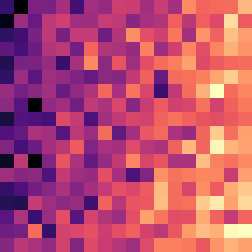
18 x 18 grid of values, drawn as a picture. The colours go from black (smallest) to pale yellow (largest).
The texture is fine-grained noise. The ninth with the highest average is the bottom right. There is an overall slope up to the right.
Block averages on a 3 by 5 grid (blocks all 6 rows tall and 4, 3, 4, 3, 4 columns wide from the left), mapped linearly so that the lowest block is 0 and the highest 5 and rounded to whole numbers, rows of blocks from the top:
01234 / 01235 / 12345
